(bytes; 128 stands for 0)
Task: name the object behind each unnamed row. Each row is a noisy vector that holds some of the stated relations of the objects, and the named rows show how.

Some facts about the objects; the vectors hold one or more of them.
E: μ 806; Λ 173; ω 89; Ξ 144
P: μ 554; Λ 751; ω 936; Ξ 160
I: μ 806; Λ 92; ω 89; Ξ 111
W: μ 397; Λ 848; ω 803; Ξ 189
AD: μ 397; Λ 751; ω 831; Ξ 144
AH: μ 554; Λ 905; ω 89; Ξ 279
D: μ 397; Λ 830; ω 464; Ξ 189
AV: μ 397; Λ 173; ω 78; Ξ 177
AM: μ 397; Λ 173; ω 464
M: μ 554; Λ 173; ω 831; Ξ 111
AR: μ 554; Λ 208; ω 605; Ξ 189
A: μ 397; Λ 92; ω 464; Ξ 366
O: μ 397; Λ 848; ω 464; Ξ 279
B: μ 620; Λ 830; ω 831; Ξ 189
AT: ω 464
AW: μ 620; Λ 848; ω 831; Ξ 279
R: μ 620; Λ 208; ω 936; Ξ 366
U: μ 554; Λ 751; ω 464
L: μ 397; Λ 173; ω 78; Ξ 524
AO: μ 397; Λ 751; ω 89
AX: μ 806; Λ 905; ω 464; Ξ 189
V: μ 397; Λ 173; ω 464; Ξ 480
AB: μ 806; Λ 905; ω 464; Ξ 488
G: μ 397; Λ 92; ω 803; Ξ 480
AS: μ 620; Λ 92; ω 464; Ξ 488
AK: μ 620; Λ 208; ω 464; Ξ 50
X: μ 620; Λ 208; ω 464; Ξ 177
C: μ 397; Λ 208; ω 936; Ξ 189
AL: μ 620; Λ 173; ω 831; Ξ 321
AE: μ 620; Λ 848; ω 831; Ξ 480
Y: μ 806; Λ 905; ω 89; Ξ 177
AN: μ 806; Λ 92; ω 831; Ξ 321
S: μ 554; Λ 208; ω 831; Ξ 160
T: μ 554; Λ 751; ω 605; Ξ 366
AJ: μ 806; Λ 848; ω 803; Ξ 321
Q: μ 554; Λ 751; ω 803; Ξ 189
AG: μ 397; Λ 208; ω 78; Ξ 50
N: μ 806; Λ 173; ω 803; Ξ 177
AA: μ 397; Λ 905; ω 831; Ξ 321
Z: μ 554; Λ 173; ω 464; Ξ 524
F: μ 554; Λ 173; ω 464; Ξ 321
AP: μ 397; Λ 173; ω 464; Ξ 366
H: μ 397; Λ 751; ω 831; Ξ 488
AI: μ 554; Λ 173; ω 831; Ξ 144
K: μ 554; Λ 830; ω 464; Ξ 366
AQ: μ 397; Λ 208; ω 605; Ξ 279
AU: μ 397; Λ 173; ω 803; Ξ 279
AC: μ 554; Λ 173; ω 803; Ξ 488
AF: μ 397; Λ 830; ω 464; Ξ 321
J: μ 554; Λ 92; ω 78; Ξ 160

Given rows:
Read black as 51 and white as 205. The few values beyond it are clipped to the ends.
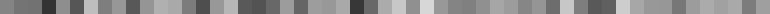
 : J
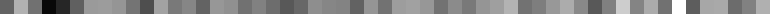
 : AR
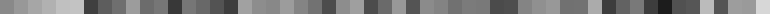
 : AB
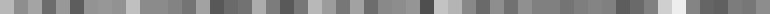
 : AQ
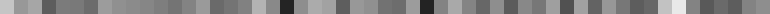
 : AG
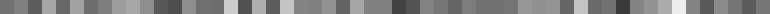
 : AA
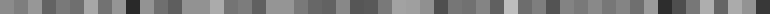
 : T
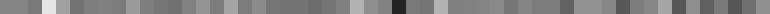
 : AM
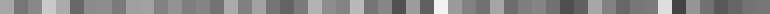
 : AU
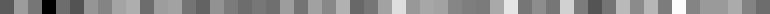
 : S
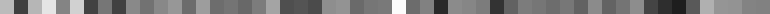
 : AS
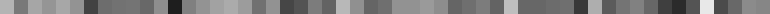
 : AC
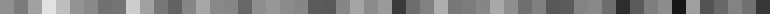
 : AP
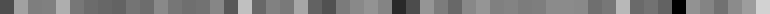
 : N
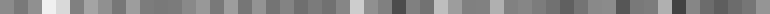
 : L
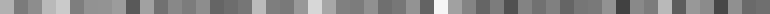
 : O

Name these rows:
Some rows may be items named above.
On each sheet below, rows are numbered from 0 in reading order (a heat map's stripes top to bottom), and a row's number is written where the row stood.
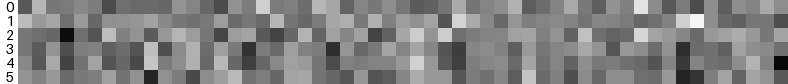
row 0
E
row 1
AQ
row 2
J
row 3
X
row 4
R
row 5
T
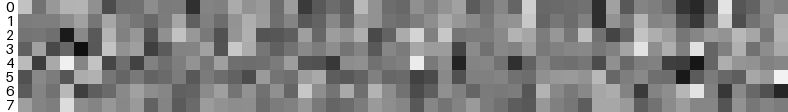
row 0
AC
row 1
Z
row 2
J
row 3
Q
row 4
AS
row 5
Y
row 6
AF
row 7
AO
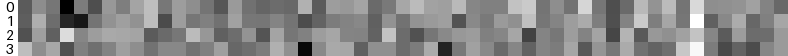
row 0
S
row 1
AR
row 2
W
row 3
AG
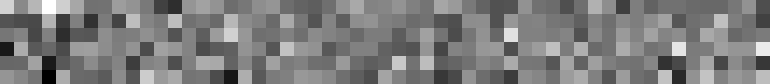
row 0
H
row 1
AL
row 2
F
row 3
AX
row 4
K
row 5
I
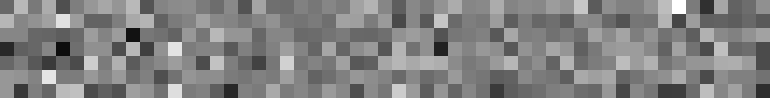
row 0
C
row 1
V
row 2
U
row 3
B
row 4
P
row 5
AO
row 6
AE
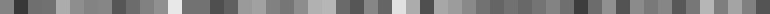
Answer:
AW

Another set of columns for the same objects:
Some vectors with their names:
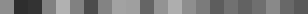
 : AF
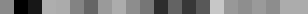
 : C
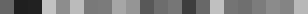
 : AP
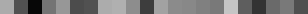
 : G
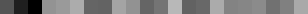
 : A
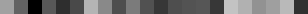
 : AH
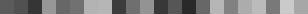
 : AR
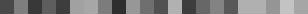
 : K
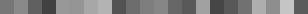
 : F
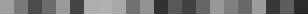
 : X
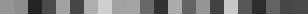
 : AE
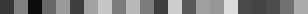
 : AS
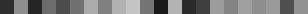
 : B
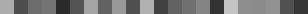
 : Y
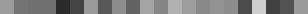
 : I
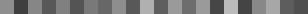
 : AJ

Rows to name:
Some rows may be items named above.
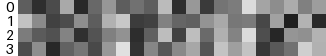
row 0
AX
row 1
S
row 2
AB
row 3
AC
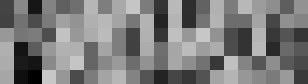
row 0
B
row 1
R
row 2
AK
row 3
AG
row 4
AA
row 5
AQ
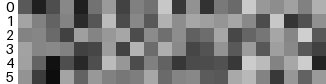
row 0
AX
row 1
I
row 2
F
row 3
N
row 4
AH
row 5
AD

